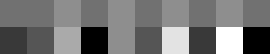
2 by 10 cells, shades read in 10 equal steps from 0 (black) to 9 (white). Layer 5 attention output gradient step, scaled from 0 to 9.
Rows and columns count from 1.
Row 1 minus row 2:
2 1 -1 4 0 1 -3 2 -4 4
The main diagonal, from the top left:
4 3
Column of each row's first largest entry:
3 9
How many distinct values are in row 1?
2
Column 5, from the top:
5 5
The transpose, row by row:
4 2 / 4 3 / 5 6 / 4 0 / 5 5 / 4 3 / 5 8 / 4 2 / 5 9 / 4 0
